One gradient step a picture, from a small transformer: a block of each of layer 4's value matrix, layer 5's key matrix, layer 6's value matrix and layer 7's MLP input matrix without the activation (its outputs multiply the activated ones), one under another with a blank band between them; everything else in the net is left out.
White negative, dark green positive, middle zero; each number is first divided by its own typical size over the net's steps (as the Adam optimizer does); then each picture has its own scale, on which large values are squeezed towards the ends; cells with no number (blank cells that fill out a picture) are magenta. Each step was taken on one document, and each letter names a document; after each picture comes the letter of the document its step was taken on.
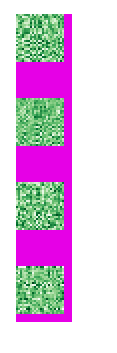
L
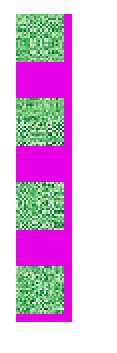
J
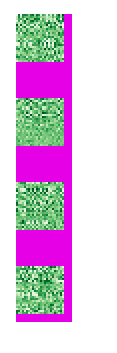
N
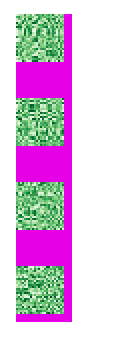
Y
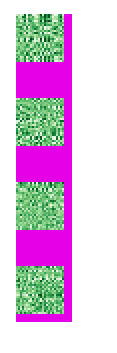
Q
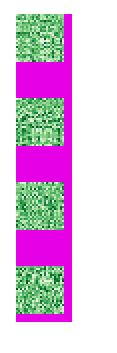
Q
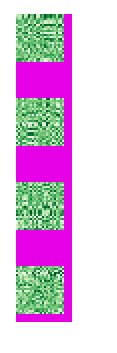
J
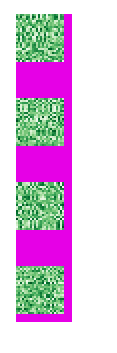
Y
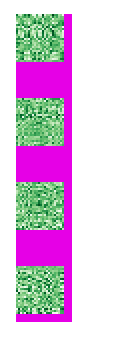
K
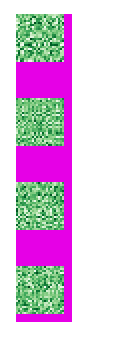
K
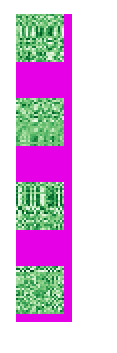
Y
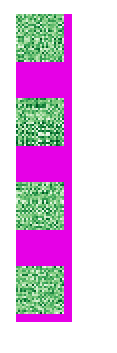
J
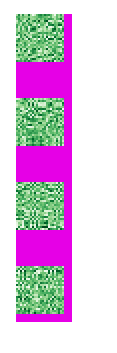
N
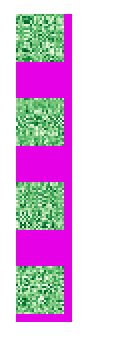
L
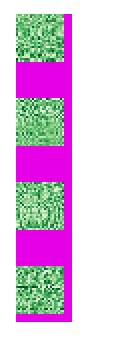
L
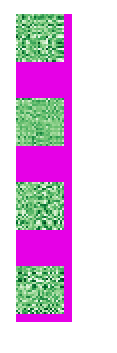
K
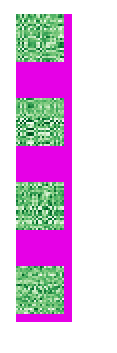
J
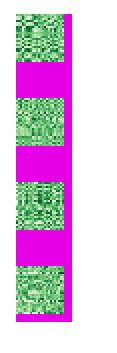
K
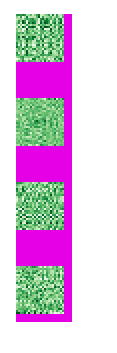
Q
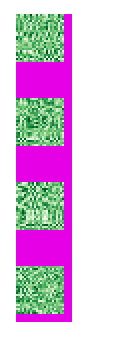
N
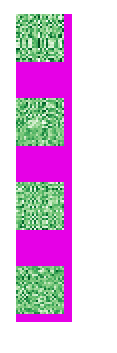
N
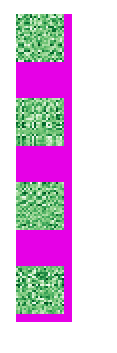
L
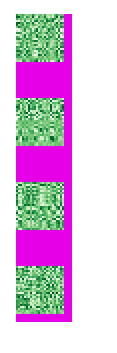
Y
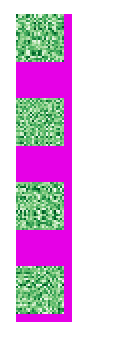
K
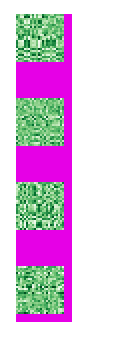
L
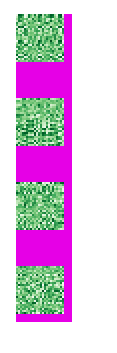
J
